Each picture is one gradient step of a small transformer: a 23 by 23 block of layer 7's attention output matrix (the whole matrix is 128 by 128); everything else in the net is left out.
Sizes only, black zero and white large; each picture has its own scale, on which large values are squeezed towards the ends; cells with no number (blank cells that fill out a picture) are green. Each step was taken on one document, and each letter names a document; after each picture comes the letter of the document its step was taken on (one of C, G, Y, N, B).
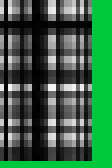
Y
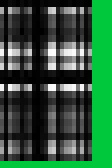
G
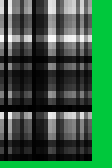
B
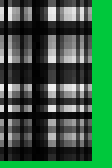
Y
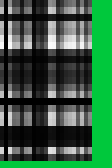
B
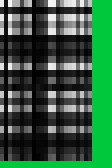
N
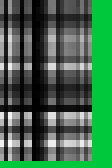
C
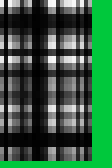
Y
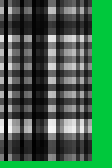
Y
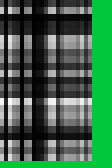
C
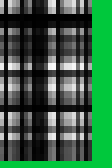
G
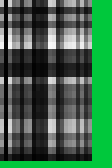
B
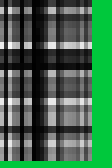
C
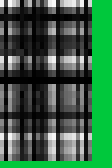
G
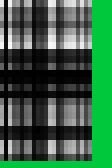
B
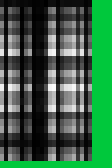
G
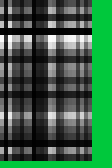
B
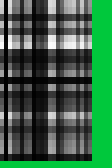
B
